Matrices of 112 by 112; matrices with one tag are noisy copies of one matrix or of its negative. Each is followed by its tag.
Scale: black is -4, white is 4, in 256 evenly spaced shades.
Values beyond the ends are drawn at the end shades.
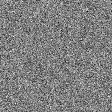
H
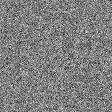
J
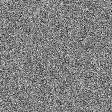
H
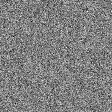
H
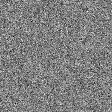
H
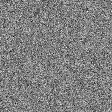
H
